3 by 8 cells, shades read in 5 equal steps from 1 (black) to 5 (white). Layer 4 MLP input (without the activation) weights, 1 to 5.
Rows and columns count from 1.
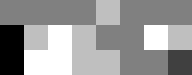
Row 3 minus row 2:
0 1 0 0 1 0 -2 -2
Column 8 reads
3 4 2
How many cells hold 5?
4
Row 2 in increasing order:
1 3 3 4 4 4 5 5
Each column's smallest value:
1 3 3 3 3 3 3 2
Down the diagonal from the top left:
3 4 5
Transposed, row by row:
3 1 1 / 3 4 5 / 3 5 5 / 3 4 4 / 4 3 4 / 3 3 3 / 3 5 3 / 3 4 2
